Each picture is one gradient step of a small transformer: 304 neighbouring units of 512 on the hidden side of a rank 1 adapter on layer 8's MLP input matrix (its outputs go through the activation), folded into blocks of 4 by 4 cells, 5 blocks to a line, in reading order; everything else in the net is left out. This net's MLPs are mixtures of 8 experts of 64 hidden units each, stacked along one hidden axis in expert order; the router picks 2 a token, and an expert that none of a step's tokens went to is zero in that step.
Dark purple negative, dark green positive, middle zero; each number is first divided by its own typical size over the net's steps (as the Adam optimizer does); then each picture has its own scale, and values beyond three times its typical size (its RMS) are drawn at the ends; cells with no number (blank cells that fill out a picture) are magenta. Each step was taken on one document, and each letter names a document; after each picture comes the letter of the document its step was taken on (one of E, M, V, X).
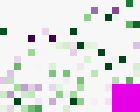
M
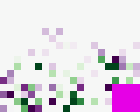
M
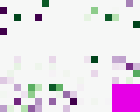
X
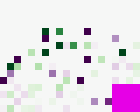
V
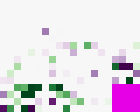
M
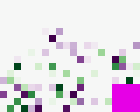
M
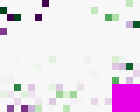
X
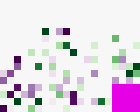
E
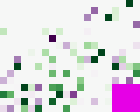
M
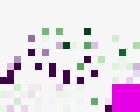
V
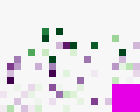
V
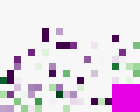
E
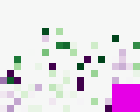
E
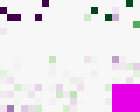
X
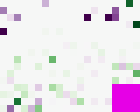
X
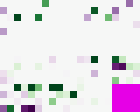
X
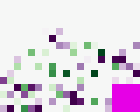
M
